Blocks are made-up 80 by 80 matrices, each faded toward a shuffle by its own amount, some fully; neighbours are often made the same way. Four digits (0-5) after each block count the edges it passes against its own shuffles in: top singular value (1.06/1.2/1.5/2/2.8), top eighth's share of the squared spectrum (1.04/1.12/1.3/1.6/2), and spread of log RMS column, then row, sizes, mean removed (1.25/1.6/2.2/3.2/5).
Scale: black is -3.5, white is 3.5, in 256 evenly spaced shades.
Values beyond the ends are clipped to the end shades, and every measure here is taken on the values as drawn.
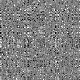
4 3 2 2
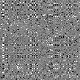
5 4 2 3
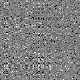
4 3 2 2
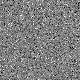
0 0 0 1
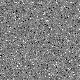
0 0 0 0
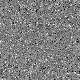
1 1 0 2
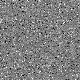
0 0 0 1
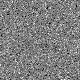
1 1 0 0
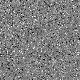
2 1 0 0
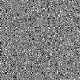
4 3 2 2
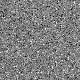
1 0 0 0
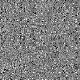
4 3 2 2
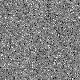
1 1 0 0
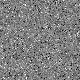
1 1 0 0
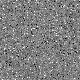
1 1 0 0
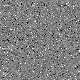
2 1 0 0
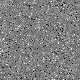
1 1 0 0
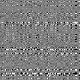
5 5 2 4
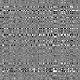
5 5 3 4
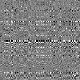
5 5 2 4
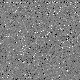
2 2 0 1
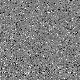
2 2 0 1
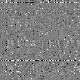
4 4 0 3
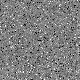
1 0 0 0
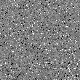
1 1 0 0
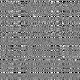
5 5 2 4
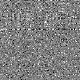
3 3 1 2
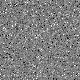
2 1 0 1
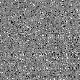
3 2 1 1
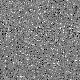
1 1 0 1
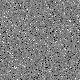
0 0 0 0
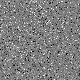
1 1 0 0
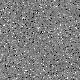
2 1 0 0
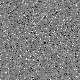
2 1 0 0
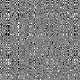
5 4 3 2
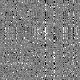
4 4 3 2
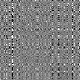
5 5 4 3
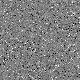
0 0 0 0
